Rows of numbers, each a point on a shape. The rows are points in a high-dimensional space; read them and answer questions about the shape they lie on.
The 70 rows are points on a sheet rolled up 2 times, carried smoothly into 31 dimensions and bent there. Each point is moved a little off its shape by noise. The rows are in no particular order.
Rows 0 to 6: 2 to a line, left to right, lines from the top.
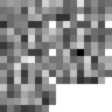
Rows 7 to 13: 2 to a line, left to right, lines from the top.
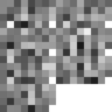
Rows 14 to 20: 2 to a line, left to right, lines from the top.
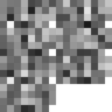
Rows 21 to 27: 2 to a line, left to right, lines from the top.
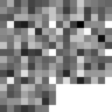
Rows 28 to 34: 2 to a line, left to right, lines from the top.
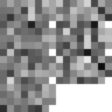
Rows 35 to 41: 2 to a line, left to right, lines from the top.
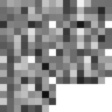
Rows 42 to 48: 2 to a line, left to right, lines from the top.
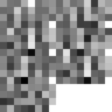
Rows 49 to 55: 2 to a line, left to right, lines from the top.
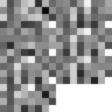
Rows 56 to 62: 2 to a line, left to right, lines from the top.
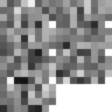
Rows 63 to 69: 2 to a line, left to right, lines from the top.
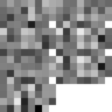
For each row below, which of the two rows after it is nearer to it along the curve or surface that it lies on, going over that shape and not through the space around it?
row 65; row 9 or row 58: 9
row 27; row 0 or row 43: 43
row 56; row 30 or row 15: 15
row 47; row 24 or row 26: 26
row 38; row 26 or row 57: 26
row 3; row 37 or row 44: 44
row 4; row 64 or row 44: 44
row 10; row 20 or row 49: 49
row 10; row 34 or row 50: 50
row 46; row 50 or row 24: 24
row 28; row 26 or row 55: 26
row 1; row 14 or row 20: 14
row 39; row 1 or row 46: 46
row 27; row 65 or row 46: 65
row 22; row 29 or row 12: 29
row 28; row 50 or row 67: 67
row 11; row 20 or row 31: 31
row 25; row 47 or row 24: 47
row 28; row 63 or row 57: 63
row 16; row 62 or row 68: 62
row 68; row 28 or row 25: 25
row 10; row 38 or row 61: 38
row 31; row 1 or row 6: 1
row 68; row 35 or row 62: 62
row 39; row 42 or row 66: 66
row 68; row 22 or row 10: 22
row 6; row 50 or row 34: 50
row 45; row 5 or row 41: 41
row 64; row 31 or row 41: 31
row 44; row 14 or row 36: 14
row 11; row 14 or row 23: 14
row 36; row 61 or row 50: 61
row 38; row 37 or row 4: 4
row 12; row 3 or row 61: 61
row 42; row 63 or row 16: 16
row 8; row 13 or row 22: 13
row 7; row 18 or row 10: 18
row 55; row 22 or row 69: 69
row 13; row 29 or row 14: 14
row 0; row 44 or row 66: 44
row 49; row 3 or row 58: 3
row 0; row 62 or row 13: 13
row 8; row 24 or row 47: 47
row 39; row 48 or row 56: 56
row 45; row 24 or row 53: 24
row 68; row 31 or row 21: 21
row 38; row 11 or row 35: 11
